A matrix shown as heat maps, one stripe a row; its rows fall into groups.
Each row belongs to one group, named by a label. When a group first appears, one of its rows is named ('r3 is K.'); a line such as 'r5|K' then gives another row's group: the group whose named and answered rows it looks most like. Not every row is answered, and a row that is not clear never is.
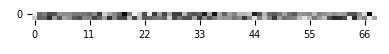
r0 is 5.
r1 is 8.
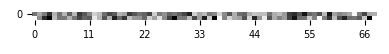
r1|5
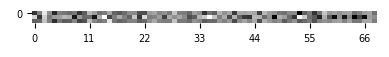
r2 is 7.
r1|8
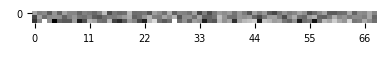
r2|7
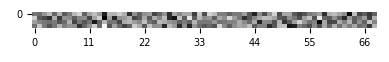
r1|5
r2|8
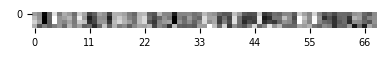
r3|8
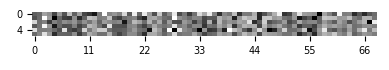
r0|8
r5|7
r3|7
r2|5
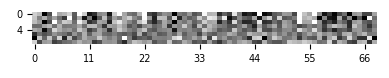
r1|8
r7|5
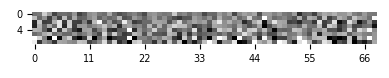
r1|5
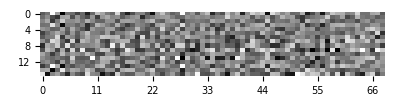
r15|5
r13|7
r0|7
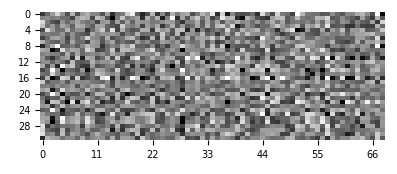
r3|8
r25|8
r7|8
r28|5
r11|5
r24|7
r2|5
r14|7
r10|5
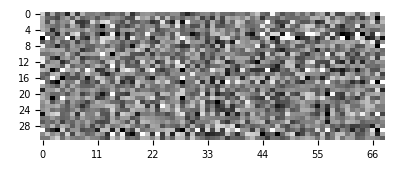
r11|5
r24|8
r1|5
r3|8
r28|8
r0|5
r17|5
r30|5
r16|7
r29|5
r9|8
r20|8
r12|8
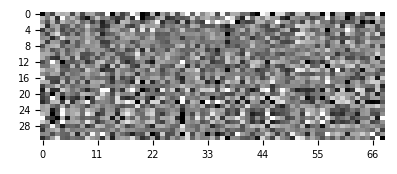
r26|5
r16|5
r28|7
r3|5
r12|7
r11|5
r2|8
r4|8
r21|7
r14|5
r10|8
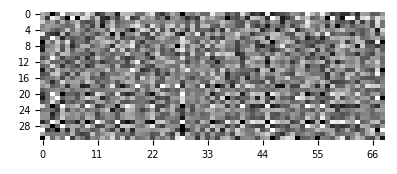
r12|8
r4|5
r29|5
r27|7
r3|8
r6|7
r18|8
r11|7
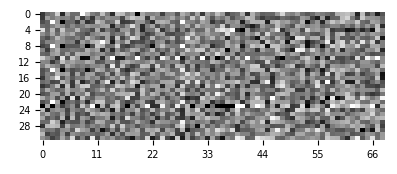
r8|7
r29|8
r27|7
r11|8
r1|8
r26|5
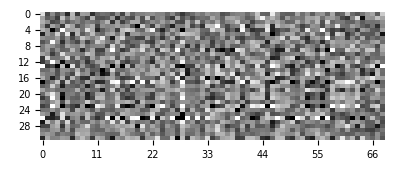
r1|8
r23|7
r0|5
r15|8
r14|8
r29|8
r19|8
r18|7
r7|7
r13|5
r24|8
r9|8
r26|5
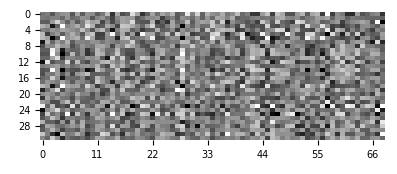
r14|7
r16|7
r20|8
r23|5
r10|7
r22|5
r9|7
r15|8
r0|5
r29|7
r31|7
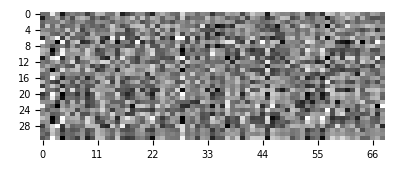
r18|7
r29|7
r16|7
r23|5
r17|5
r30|7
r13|8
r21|7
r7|8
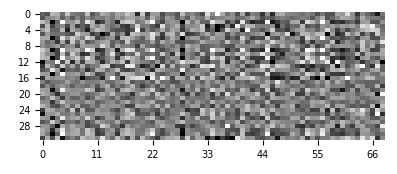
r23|5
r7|5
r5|8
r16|8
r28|5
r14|7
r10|8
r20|5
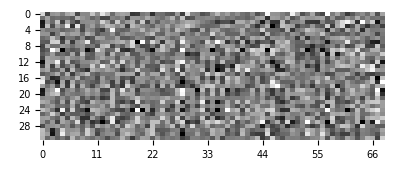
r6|7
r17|5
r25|7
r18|5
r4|8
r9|7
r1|8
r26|8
